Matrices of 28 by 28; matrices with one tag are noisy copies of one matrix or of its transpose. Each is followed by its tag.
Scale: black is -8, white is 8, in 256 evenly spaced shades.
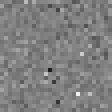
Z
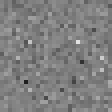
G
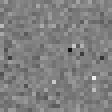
Z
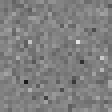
G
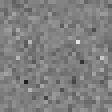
G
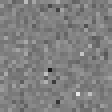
Z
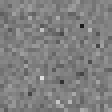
G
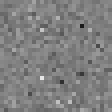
G
